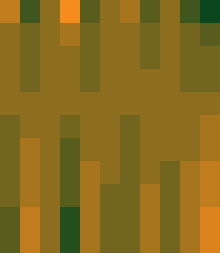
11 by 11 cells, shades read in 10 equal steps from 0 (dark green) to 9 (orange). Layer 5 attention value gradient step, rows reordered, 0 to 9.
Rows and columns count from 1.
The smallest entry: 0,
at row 1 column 11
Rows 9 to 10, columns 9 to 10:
4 6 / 4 6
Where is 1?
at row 10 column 4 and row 11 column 4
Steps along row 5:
same same same same same same same same same same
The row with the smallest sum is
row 1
